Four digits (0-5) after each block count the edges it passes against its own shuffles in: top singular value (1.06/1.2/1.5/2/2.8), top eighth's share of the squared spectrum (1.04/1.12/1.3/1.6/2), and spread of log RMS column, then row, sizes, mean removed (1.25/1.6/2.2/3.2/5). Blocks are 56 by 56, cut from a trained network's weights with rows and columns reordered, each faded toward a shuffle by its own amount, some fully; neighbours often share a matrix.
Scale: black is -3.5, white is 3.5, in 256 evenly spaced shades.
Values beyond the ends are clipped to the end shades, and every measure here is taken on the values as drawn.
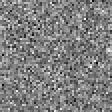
0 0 0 0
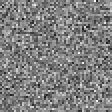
2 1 0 0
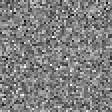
0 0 0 0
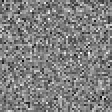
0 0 0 0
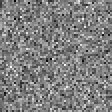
0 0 0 0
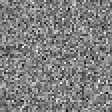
0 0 0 0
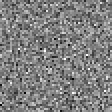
1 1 0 0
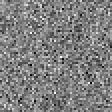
1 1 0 0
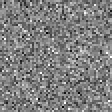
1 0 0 0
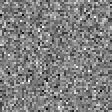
1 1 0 0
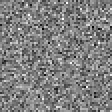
0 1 0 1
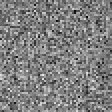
2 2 0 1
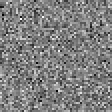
1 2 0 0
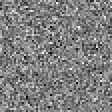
2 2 1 0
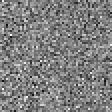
2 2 1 0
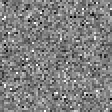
0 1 0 0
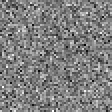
0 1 0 0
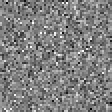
1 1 0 1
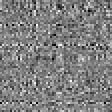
4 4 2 3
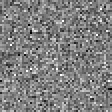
1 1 0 1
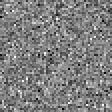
2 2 0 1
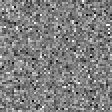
2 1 0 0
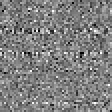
3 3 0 2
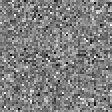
2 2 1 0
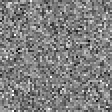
0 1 0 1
